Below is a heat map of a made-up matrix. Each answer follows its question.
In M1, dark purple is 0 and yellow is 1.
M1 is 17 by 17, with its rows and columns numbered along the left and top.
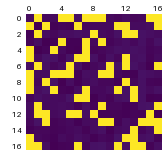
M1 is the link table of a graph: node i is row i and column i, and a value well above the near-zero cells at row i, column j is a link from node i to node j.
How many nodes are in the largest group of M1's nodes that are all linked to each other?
3
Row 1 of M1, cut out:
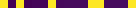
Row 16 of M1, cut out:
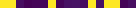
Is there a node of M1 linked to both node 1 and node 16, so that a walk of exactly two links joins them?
yes
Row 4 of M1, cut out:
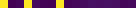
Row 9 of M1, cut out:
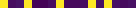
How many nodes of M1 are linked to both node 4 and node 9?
3
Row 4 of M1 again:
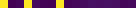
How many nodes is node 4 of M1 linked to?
3
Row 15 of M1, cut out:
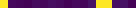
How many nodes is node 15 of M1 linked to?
3
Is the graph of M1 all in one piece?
yes
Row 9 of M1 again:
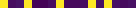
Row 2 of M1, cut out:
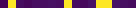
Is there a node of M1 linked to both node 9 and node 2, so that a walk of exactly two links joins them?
yes
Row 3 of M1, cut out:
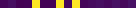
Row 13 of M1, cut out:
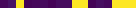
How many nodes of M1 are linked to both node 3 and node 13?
1
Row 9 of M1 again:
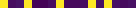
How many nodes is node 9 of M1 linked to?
5
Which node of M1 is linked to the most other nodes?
node 0
